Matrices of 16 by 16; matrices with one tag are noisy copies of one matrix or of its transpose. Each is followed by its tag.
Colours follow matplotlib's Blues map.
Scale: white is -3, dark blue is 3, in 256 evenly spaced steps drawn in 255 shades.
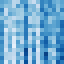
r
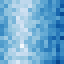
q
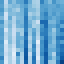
r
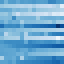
r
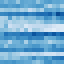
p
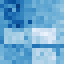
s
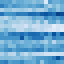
p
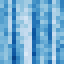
p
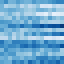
r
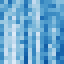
r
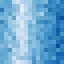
q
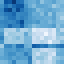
s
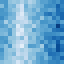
q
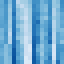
p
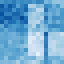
s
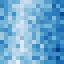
q
